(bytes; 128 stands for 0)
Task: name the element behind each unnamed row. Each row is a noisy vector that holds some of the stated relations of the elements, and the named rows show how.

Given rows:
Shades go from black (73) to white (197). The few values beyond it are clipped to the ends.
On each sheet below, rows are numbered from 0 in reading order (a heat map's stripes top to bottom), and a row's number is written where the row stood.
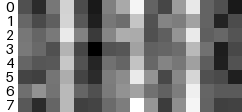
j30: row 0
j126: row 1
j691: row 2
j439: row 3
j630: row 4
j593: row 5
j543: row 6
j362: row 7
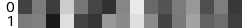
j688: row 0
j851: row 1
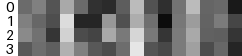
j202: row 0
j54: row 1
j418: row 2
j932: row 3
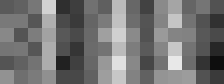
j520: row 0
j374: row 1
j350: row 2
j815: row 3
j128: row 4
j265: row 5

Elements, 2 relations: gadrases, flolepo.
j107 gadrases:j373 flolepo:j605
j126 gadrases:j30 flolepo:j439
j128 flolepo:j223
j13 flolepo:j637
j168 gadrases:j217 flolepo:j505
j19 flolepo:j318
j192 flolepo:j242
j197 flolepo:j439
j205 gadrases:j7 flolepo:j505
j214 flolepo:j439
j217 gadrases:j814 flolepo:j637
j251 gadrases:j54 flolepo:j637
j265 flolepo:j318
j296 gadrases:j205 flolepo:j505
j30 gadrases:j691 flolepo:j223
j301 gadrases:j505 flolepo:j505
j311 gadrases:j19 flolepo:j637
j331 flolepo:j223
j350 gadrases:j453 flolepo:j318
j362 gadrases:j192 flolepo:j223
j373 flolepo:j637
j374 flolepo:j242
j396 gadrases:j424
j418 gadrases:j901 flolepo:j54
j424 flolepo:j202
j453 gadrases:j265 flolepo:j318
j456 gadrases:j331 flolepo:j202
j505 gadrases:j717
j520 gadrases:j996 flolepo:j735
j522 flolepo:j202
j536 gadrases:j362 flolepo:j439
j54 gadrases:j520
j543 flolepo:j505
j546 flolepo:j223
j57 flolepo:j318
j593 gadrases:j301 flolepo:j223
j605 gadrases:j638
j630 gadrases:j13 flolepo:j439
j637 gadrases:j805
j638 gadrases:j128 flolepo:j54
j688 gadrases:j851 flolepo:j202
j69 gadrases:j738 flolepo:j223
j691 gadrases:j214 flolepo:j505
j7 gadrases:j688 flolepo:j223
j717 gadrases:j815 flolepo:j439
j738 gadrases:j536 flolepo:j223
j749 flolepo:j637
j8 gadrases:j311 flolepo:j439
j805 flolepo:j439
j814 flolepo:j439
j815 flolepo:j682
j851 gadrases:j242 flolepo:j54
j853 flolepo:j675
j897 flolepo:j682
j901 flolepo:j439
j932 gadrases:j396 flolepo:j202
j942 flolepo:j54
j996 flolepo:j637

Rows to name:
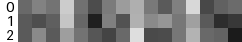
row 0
j296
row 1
j717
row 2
j424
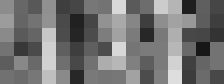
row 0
j217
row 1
j318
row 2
j605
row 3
j536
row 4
j205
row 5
j505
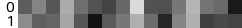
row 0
j522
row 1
j396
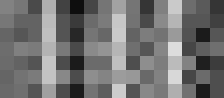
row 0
j242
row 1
j107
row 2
j8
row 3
j168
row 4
j214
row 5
j301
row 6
j814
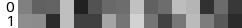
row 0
j251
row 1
j942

